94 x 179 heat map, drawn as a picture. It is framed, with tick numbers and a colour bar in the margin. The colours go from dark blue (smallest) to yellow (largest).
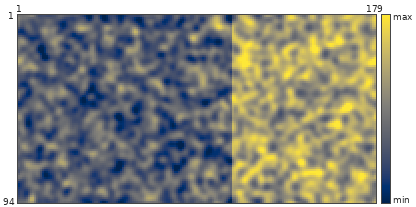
A vertical seam about 60% of the way across splits the table, and the right part is higher. Overall the values sit about 50% of the way up the scale. The texture is blotchy.
